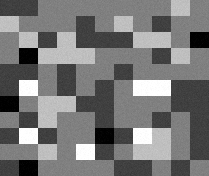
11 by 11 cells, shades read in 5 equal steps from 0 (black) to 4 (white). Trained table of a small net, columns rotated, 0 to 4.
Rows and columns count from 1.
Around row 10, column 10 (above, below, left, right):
2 1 3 1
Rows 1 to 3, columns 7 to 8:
2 2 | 3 2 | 1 3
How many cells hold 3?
18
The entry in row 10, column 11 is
1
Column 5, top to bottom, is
2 1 1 3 2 2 1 2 2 4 2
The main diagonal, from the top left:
1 2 1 3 2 1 2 2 3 2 2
